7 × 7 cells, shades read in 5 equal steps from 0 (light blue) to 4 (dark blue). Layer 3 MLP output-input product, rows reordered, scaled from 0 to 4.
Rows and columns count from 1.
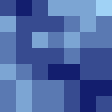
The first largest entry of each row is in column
2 2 2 2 4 6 6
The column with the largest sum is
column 6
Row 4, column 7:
3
